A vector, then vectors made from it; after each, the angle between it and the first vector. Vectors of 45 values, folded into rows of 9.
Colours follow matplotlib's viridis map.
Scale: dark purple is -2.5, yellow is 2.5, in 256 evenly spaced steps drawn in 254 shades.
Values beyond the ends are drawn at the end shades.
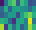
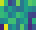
nearly opposite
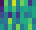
partly aligned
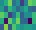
partly opposed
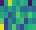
partly aligned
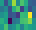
partly aligned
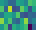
partly opposed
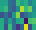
orthogonal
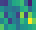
partly aligned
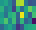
orthogonal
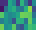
partly aligned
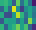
orthogonal
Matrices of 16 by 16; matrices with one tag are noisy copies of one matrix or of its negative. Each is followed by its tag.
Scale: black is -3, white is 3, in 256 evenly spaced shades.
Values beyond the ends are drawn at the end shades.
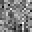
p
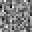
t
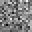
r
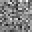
r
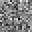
r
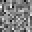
t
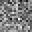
r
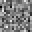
t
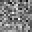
r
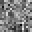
p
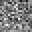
r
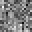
p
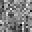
p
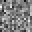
t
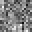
p
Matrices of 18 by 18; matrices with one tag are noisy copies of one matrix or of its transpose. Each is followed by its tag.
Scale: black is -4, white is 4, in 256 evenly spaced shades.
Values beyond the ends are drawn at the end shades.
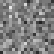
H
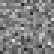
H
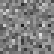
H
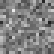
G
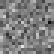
G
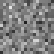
H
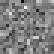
G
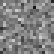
H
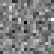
H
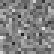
G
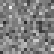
H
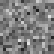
G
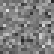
H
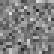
G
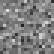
H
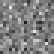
H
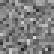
G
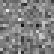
H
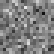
G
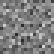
H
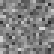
G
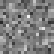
G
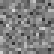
G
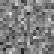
G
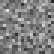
H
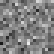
G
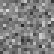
H
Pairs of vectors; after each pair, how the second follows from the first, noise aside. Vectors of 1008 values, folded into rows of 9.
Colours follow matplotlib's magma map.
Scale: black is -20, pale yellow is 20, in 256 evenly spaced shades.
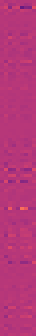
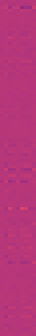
shrunk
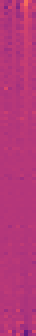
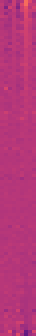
copied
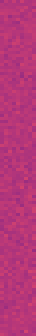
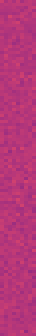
negated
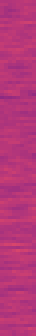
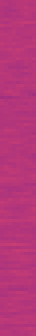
shrunk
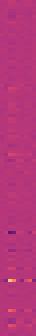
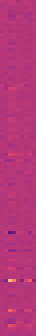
copied
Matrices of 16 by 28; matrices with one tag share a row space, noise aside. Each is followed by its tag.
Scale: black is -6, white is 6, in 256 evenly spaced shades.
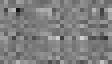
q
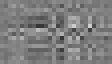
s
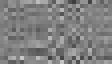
s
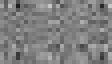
q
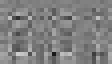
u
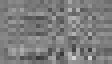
s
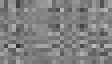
q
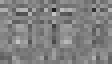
u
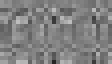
u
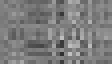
s
